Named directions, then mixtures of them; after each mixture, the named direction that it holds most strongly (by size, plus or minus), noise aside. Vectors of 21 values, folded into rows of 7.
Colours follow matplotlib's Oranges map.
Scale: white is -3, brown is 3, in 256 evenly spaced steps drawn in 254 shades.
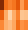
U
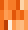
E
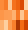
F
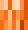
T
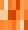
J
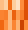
T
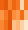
F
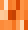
J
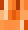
J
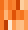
E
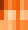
U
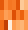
E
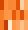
E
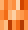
E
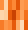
J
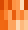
F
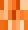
E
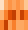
U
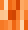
J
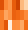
E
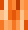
J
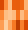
F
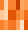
J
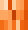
T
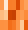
J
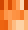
F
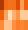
U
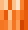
T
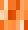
J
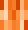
J
